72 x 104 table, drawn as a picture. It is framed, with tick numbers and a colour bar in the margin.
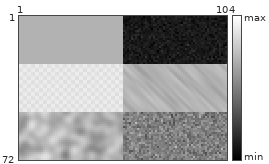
The table splits into 3 rows of 2 panels. Panel 1,1: high, flat. Panel 1,2: very low, fine-grained, faint in contrast. Panel 2,1: very high, checkered, faint in contrast. Panel 2,2: high, slanting down to the right, faint in contrast. Panel 3,1: high, blotchy. Panel 3,2: middling, fine-grained.
